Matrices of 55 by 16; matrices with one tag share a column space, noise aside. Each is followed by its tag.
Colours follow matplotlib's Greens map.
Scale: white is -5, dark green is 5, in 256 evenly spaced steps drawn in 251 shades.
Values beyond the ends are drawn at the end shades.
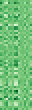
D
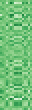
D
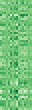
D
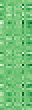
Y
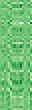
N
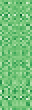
D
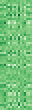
Y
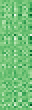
Y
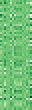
D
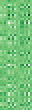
Y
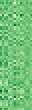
D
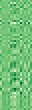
N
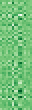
D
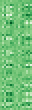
Y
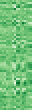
N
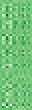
Y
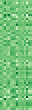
D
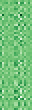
D
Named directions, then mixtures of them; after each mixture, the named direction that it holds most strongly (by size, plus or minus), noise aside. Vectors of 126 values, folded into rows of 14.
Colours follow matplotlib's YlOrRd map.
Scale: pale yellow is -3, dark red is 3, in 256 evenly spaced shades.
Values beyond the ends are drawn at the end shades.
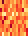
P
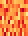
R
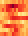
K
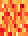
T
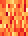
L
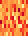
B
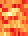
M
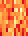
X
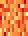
R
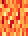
R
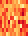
B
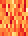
L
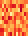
T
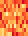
T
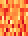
R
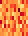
B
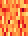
R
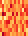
P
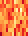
X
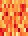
T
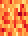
T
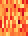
B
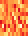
B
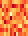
T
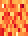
T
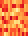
M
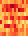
K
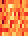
P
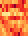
M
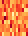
P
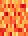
T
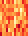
X
